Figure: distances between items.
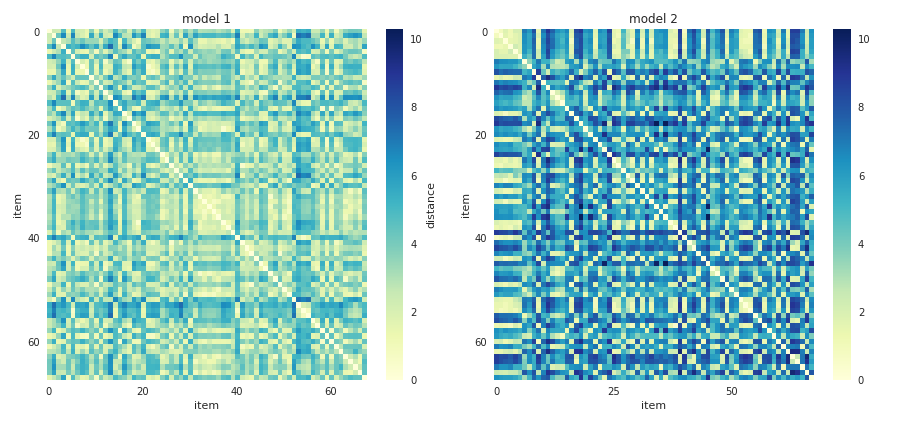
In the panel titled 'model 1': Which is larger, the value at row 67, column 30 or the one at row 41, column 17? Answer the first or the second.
the first
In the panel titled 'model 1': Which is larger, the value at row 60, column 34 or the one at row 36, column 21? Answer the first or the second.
the second
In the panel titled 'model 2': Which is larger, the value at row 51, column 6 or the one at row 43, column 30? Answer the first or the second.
the first
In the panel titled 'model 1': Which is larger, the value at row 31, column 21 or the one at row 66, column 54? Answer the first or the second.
the first
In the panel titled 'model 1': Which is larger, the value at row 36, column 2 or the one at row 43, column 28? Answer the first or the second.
the second
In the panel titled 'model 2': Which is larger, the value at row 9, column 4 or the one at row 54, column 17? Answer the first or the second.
the second
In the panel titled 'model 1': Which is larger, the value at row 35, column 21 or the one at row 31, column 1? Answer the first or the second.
the second
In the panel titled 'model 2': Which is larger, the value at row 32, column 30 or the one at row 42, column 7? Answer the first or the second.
the second
